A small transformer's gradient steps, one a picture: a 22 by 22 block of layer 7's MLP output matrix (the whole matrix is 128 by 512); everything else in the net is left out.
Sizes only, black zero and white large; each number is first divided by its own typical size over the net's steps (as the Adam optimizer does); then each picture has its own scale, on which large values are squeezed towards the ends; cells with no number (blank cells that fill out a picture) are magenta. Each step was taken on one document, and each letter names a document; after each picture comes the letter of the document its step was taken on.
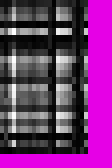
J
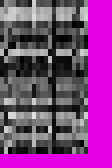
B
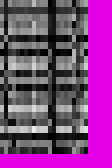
B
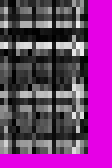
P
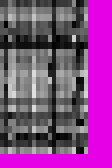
B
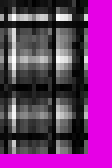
J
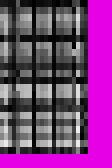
P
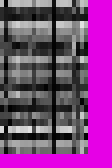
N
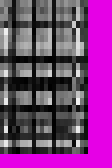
P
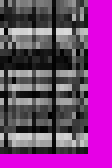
N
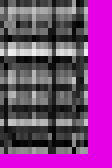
B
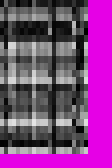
B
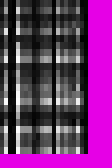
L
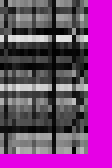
N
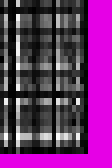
L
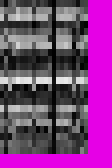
N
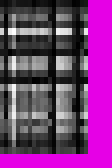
J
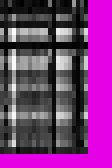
J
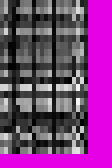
P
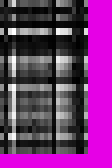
J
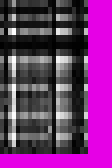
J
